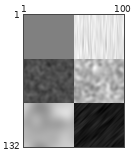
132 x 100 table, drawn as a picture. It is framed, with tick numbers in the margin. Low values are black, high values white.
The table splits into 3 rows of 2 panels. Panel 1,1: middling, flat. Panel 1,2: very high, streaked downward, faint in contrast. Panel 2,1: low, blotchy, faint in contrast. Panel 2,2: high, blotchy. Panel 3,1: high, smooth. Panel 3,2: very low, slanting up to the right, faint in contrast.
